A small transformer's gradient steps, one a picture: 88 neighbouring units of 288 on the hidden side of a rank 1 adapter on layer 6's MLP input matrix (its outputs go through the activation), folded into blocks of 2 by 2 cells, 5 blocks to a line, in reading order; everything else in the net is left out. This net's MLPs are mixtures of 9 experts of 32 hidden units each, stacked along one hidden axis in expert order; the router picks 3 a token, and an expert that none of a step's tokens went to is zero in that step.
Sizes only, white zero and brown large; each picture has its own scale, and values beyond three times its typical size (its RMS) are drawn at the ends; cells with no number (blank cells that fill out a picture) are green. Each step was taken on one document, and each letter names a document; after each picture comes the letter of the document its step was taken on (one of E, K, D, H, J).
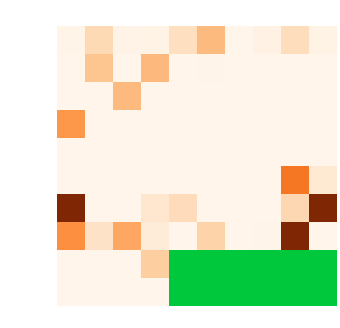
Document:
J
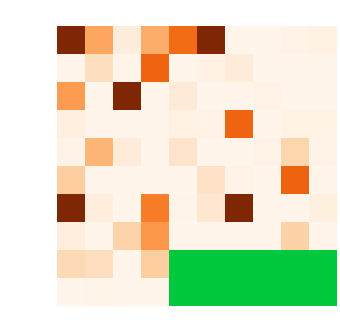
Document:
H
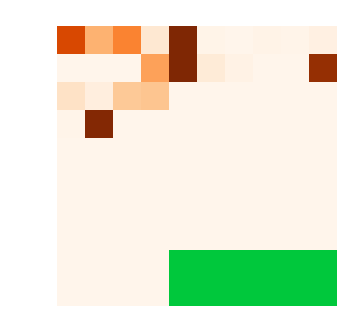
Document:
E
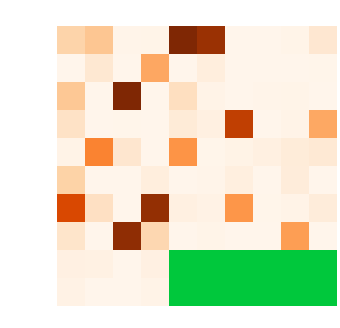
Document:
H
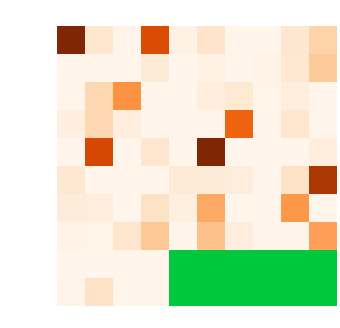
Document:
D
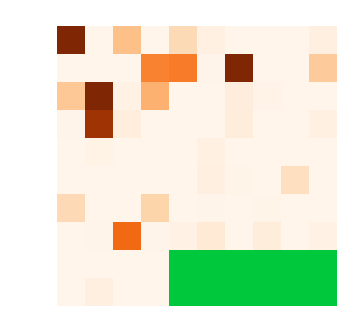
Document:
E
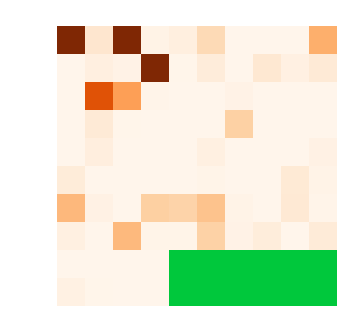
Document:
D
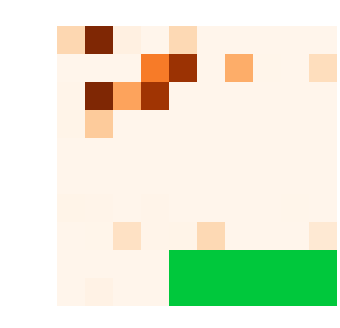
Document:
E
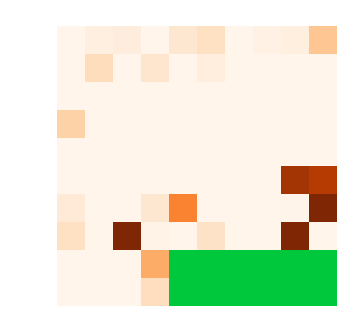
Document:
J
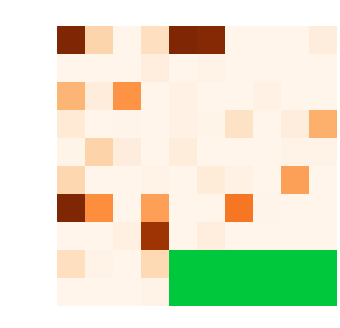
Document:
H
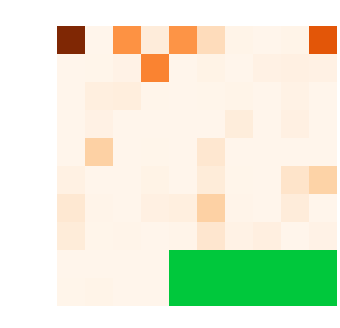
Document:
D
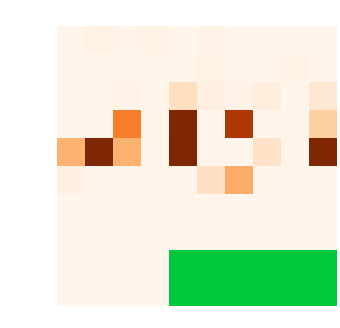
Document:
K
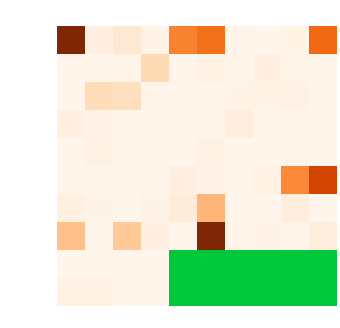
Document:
D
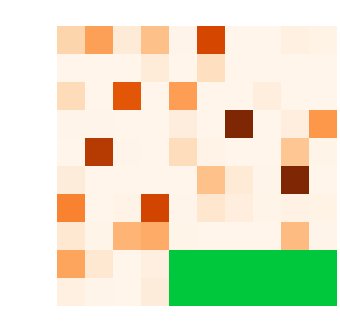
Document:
H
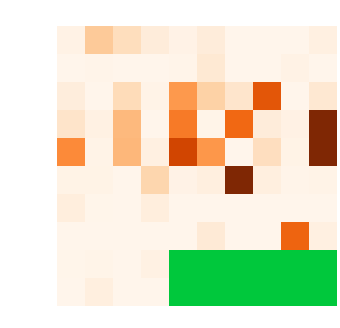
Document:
K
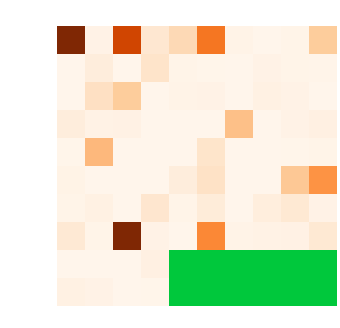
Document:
D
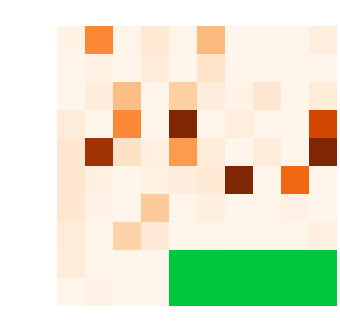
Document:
K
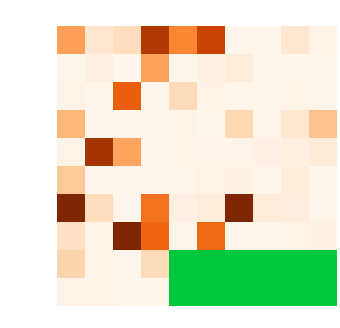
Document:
H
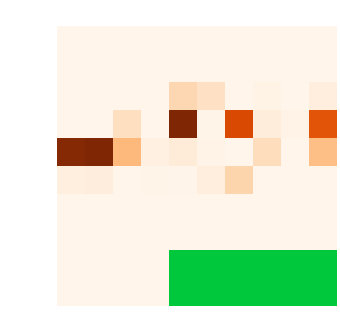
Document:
K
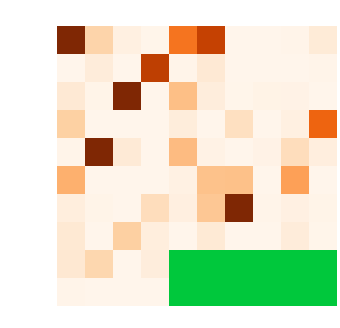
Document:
H
